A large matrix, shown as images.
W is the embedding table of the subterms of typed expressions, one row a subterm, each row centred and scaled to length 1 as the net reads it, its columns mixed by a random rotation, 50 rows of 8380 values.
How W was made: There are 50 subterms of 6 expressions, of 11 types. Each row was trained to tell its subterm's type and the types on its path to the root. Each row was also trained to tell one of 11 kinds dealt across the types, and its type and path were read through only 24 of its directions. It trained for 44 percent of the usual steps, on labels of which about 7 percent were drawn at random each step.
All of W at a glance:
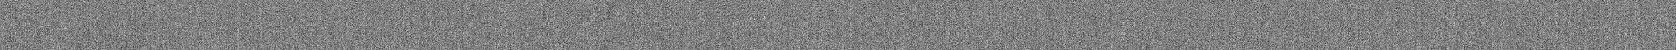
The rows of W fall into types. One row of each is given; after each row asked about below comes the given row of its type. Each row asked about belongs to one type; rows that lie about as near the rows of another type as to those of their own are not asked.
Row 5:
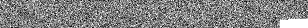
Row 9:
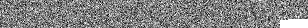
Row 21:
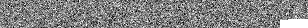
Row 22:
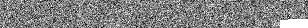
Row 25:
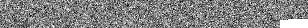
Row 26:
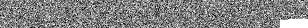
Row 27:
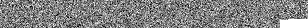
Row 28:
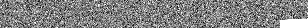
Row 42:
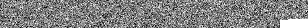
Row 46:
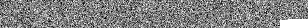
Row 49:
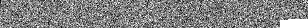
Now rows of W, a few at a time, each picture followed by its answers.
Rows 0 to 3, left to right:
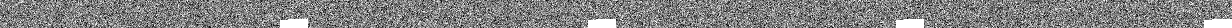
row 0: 42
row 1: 22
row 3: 22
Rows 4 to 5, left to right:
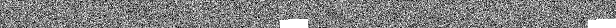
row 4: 25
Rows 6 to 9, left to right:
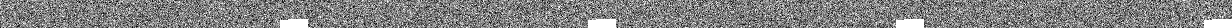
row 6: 26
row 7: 46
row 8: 5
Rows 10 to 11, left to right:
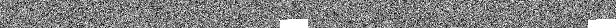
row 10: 28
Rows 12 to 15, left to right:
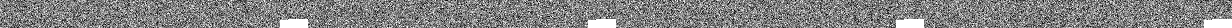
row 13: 25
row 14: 28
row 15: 5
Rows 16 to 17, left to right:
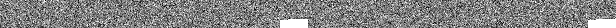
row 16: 22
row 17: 9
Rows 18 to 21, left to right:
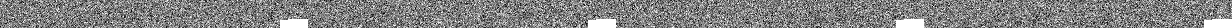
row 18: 9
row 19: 21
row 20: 28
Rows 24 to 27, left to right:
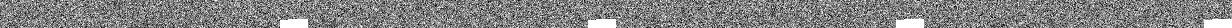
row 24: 42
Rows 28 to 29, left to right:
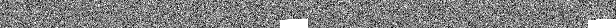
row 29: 9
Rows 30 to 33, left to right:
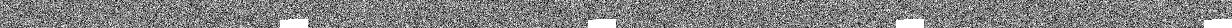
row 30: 42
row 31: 46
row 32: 26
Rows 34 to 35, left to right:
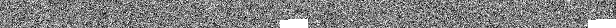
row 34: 26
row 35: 25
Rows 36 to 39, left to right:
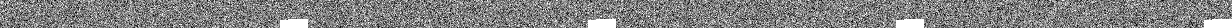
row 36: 22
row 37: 26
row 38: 27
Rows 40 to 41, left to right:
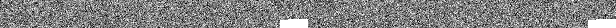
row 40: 49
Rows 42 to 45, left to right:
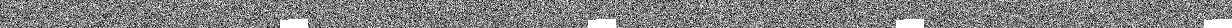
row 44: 28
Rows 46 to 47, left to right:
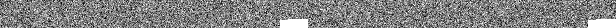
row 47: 49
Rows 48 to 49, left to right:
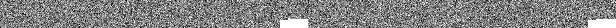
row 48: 9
